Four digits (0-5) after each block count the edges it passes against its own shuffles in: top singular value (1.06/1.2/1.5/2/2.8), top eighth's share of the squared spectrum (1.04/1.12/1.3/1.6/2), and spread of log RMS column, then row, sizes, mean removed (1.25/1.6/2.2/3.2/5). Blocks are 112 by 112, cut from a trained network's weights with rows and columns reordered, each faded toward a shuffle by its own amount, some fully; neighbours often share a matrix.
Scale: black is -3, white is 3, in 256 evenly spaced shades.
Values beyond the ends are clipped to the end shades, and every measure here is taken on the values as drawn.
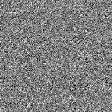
3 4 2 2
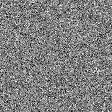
0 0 0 0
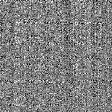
3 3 1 3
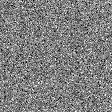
0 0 0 0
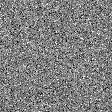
0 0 0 0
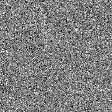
2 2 2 0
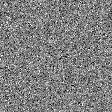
1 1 0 0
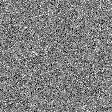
0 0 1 0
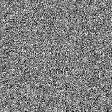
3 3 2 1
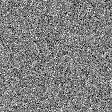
0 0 0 0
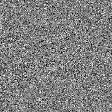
2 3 0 2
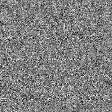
2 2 0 2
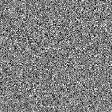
2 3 1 3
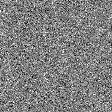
1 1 0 1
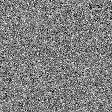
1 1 0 0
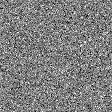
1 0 0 0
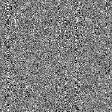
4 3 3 1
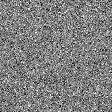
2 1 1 0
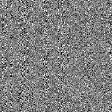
3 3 4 1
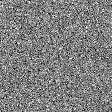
1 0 1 0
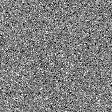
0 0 0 0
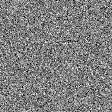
1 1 0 1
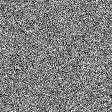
1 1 0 1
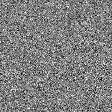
2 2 0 2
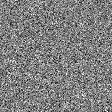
2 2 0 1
